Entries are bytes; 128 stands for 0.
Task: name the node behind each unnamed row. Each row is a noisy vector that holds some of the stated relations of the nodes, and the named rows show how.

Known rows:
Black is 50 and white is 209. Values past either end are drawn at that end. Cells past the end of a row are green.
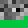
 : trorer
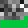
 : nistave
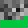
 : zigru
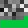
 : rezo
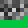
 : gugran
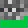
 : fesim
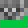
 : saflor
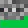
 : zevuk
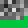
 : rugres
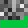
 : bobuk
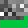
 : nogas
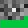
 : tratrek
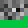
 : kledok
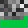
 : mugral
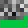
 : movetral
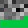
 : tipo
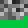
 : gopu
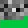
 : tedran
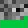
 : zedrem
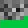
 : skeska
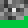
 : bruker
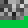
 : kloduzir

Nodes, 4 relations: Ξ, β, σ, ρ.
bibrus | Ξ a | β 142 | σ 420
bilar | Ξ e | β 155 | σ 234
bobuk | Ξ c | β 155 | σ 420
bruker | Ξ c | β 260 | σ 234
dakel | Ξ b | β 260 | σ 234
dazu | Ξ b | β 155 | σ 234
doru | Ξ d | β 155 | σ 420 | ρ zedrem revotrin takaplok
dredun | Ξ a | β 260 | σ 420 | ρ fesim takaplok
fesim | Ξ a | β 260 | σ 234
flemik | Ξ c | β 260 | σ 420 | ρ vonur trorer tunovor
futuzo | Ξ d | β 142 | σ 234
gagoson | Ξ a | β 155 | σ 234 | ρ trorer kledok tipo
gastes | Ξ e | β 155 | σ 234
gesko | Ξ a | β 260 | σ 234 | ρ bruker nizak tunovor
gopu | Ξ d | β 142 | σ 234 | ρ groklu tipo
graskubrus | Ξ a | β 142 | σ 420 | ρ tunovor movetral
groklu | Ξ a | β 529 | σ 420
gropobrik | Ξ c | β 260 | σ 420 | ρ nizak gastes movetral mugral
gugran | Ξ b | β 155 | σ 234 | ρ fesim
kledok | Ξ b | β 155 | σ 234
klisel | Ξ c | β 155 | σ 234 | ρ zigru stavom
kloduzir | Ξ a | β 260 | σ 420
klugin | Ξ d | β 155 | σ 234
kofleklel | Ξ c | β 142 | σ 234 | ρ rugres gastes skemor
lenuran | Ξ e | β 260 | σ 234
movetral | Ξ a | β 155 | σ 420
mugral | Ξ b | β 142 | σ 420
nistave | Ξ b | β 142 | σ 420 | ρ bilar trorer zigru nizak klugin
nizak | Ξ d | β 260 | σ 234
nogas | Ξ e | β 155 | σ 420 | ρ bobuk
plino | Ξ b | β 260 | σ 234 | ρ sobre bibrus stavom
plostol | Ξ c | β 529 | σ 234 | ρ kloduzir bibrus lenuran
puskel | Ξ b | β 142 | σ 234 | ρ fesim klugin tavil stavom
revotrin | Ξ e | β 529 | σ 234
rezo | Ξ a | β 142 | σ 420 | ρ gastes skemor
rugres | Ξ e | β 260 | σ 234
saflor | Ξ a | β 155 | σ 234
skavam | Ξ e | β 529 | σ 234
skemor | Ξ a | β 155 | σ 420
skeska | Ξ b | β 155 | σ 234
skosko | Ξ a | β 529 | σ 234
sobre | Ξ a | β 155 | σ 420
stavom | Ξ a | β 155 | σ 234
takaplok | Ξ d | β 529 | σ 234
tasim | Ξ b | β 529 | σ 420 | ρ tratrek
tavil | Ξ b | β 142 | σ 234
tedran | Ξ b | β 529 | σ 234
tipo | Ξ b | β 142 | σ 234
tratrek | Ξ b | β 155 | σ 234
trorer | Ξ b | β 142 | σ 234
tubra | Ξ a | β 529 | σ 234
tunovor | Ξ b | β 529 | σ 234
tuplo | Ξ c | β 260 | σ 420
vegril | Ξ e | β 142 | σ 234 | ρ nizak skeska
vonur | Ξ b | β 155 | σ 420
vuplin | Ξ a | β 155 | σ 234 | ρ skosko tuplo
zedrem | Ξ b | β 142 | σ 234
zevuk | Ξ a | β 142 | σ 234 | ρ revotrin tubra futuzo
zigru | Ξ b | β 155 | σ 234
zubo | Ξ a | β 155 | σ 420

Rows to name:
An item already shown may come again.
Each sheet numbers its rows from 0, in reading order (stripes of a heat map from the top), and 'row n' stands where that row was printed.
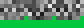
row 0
zevuk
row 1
vonur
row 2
dredun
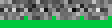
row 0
zevuk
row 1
plino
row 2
tipo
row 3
gesko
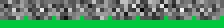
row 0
nizak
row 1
tratrek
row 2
klisel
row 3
nizak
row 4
groklu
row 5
tasim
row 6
bruker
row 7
vuplin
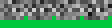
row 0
futuzo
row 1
kofleklel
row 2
vegril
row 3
takaplok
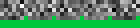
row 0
tuplo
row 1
graskubrus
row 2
plostol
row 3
vegril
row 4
tasim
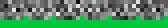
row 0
dakel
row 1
gagoson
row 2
flemik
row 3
skosko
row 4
doru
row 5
plino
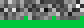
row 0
tubra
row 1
puskel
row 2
mugral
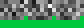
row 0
bibrus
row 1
gropobrik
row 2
klugin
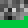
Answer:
klisel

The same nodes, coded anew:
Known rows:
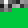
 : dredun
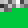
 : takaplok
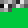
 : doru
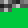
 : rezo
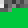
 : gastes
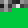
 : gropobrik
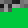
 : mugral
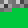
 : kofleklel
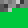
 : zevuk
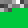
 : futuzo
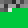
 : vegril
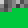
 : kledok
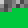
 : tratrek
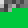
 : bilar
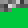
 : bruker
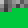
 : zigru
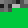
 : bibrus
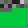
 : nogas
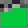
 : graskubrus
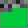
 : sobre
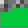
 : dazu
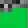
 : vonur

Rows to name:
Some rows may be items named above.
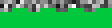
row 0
doru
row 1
plostol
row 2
groklu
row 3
fesim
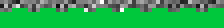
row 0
flemik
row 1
plino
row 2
bobuk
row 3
nizak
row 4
gesko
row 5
dakel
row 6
nogas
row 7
vonur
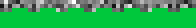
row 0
dredun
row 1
klisel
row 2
gopu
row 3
zevuk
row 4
tuplo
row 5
gugran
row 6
kloduzir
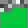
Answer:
nizak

